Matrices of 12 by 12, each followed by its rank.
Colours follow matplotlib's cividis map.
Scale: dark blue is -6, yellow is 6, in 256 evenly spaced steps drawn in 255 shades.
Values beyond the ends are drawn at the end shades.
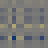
one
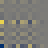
one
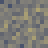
full rank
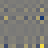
one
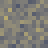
full rank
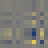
one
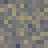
full rank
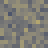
full rank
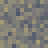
full rank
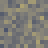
full rank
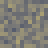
full rank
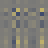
one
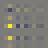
one
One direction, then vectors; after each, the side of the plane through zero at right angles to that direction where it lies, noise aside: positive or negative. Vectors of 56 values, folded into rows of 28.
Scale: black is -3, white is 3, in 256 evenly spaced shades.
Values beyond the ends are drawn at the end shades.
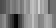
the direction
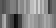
positive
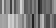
negative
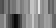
positive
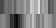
positive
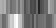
negative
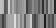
negative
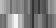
negative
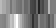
negative
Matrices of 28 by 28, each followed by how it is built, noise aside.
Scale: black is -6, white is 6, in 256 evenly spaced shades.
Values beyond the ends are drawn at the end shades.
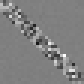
banded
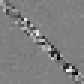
banded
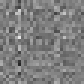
low rank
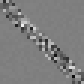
banded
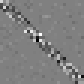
banded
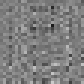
low rank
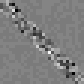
banded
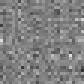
low rank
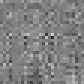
low rank
